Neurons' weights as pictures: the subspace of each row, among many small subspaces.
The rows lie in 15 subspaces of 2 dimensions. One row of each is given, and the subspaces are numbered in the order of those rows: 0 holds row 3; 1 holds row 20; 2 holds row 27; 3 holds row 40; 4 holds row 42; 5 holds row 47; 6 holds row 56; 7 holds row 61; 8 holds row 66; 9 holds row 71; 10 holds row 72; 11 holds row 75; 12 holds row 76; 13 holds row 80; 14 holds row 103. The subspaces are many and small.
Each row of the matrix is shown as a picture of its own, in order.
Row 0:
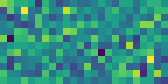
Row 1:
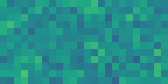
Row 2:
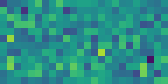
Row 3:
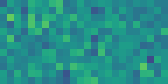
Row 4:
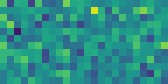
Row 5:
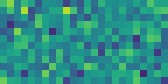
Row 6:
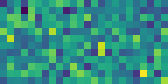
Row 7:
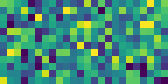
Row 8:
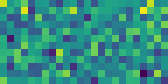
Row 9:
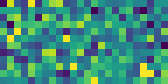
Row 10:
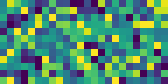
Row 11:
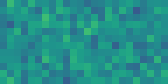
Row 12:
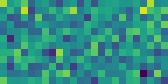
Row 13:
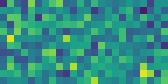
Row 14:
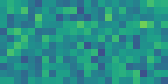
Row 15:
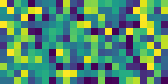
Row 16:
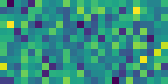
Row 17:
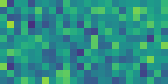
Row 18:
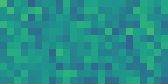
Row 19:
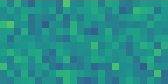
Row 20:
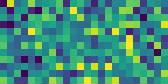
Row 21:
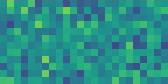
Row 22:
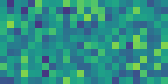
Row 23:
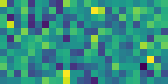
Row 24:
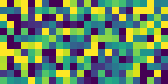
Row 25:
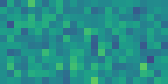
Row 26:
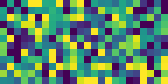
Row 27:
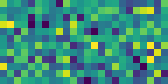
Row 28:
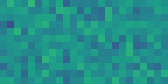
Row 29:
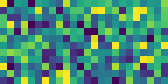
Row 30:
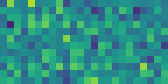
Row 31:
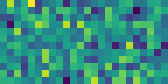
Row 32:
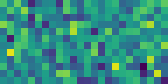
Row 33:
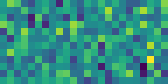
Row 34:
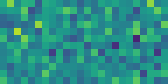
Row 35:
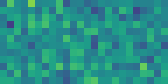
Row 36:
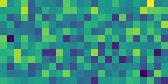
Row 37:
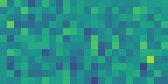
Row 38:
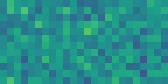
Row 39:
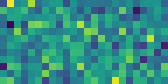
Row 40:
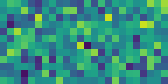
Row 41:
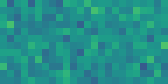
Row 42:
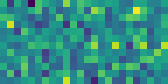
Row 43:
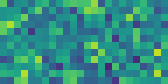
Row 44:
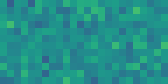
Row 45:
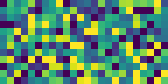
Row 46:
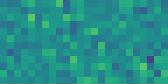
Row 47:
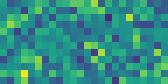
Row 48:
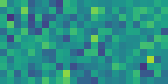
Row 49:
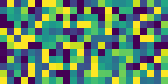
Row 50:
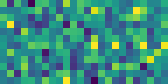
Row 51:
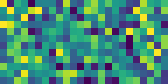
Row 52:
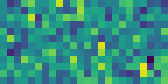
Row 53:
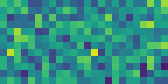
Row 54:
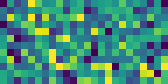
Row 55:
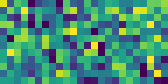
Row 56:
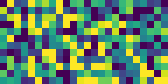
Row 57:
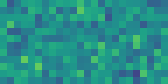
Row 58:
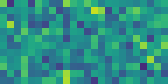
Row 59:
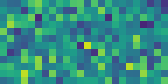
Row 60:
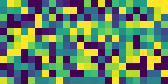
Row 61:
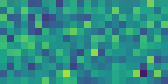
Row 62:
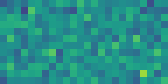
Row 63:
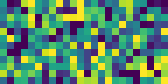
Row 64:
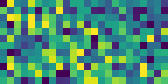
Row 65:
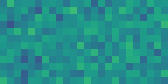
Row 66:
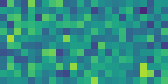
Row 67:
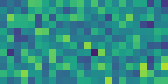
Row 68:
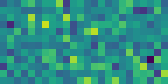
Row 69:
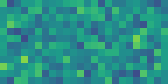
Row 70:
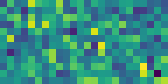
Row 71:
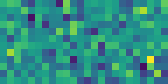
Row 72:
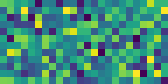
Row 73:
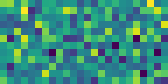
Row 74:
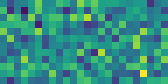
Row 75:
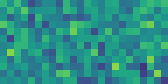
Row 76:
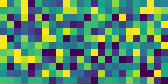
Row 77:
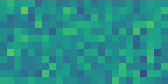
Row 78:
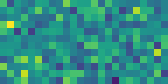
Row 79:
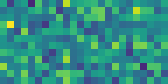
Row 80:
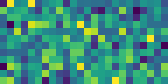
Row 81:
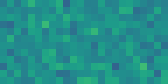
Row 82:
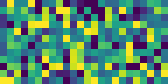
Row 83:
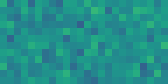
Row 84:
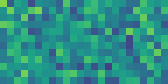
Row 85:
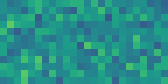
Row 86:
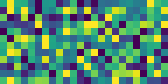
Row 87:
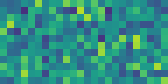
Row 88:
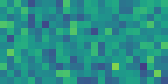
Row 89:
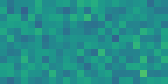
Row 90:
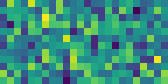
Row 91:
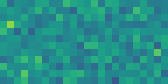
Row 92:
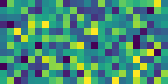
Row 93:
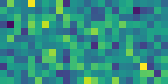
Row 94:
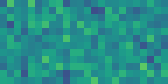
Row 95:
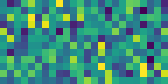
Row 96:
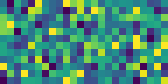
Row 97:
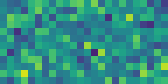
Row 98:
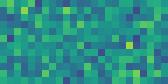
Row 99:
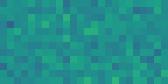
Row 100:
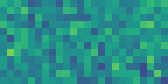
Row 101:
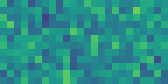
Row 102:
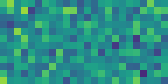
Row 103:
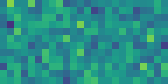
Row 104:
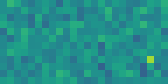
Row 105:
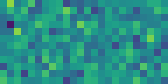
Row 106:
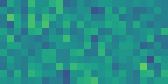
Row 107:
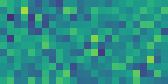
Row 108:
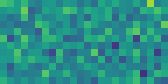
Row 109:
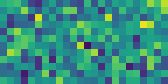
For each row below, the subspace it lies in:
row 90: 7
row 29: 13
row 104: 2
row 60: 3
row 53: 5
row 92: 2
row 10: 5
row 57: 9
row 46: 9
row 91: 3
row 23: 0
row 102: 8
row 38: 7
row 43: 5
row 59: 3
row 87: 6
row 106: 0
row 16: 13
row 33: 2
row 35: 10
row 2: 4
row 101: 7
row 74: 7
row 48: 0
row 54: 5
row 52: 9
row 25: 4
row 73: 12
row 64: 13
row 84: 1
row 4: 12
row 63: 9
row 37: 4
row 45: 2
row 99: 9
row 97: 5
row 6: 14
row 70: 6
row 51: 1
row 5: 14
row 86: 7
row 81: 11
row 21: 10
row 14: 11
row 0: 4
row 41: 14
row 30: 10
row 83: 14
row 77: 13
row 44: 10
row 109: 3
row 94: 0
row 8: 8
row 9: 8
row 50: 4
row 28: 6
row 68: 9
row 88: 11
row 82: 10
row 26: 3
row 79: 6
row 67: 5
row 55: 6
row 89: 7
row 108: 12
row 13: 8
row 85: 3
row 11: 7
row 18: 1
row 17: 13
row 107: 0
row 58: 0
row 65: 1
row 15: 1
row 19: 11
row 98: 4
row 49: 12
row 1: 5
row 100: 11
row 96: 14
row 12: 8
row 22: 10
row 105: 14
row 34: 12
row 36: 12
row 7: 1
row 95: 2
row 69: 2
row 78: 3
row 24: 8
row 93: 6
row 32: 11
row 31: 4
